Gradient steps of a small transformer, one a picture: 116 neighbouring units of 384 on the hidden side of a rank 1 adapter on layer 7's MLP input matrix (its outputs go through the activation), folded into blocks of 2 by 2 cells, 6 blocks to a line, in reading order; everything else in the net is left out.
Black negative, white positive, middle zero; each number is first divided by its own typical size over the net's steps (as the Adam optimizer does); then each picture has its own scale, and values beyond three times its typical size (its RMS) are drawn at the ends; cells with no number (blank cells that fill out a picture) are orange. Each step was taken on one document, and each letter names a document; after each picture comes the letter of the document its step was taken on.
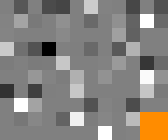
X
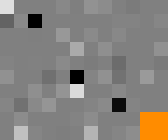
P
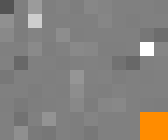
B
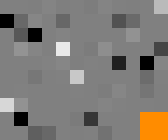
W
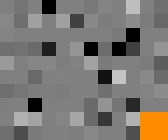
X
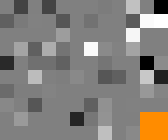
X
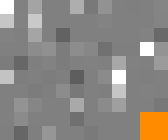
B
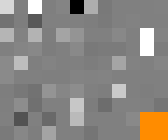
B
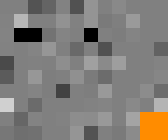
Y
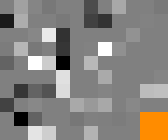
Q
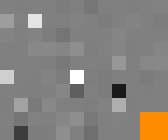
P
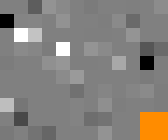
W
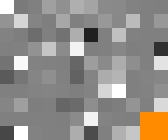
Y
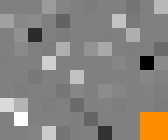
W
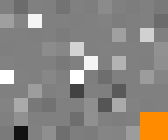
P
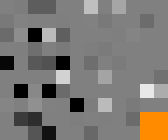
Q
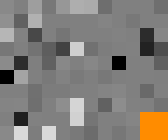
B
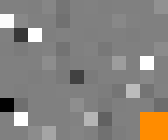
W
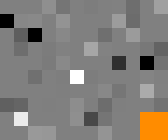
W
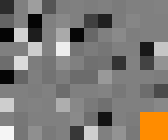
Y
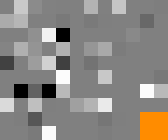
Q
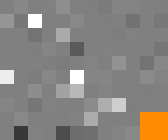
P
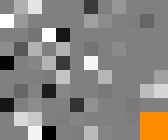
Q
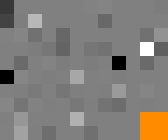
B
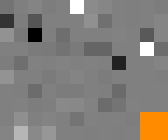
B
